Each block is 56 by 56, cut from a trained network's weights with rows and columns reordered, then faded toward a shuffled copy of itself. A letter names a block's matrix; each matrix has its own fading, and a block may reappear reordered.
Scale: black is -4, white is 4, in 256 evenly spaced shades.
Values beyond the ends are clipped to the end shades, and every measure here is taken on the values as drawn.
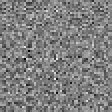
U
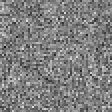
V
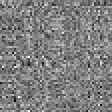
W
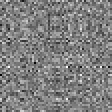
U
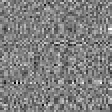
U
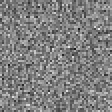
V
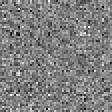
W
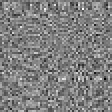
U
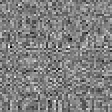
U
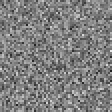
V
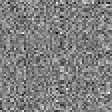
U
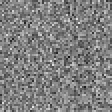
V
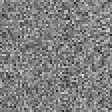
V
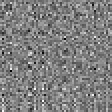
W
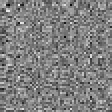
U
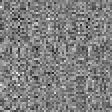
U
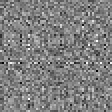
W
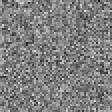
V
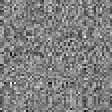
U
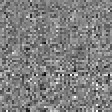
W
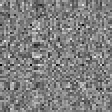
U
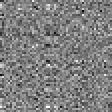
W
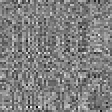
U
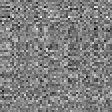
U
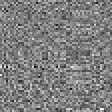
U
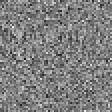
V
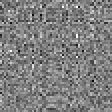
W
